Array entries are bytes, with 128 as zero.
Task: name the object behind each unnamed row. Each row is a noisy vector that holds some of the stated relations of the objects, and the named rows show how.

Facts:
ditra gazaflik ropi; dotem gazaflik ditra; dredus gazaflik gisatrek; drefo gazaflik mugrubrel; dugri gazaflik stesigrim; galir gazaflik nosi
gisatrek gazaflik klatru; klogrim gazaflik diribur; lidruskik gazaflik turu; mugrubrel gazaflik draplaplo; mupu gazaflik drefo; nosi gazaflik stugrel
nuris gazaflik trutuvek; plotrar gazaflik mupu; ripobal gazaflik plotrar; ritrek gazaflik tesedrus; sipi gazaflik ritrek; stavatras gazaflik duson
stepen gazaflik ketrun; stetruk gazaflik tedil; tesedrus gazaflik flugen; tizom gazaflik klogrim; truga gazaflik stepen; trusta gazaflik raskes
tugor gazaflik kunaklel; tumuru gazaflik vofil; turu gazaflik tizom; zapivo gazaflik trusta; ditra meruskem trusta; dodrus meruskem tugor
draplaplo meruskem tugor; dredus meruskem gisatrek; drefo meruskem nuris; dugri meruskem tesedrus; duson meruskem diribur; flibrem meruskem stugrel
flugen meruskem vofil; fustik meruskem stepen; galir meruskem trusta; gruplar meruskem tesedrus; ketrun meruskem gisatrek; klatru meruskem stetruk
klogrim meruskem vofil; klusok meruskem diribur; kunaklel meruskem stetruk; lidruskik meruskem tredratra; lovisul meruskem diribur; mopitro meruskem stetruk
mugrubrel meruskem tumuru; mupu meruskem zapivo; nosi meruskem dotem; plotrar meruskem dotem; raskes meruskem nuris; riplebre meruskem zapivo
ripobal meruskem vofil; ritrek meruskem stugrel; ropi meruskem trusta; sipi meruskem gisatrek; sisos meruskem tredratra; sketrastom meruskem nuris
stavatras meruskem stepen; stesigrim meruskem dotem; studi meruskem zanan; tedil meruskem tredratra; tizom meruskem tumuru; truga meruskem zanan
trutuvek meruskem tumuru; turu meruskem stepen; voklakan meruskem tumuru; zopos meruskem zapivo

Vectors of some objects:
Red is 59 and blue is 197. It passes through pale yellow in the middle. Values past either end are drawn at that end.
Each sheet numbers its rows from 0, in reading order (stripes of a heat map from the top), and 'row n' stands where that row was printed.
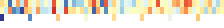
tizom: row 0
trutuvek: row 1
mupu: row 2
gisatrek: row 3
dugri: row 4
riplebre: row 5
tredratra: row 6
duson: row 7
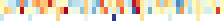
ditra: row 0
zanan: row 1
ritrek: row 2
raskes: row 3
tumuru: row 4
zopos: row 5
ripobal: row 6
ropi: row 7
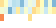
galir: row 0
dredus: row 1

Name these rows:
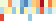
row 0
nosi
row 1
diribur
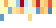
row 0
trusta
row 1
stugrel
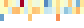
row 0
zapivo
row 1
sipi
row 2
fustik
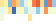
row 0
turu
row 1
stepen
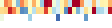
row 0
tesedrus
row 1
nuris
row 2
vofil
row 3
voklakan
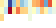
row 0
drefo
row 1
stetruk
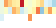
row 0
tugor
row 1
stavatras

